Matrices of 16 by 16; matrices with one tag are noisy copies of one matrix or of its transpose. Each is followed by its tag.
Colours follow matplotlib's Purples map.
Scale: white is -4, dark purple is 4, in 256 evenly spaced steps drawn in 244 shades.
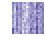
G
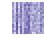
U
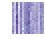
U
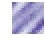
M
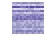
U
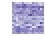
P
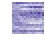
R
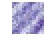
M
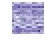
P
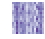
P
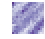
M
